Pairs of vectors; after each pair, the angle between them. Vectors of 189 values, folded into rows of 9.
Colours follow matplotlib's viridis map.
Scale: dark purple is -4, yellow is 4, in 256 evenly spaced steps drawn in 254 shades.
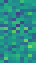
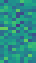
nearly parallel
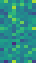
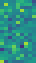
orthogonal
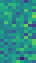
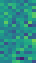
nearly parallel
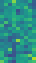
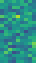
partly aligned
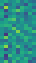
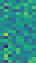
nearly opposite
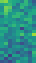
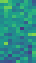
nearly parallel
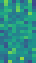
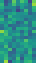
nearly opposite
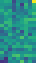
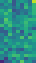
nearly parallel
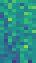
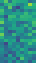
partly aligned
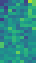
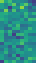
partly opposed
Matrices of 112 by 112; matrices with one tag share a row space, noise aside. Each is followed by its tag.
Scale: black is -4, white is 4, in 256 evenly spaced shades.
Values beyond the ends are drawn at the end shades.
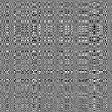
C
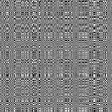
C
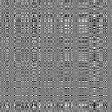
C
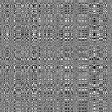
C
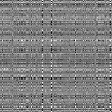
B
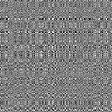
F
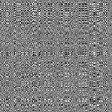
C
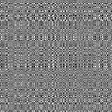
F
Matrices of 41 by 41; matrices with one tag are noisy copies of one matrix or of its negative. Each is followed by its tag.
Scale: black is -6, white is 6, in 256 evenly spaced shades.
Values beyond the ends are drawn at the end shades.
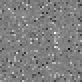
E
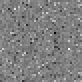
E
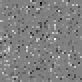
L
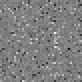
E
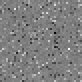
E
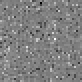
L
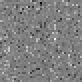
L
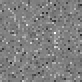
E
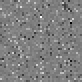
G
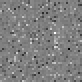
E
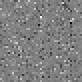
G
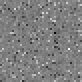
E
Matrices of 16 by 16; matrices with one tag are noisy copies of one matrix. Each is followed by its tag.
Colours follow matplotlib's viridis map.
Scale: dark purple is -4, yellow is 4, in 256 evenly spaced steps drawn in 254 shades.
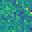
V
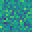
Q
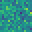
V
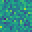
Q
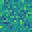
Q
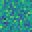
Q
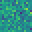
V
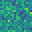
V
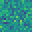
Q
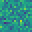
Q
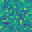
Q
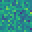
V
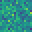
V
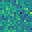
V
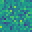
Q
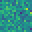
V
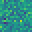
Q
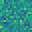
Q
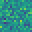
Q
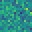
V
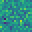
Q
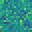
Q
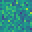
V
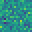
Q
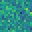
V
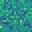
Q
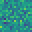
Q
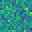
V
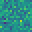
Q
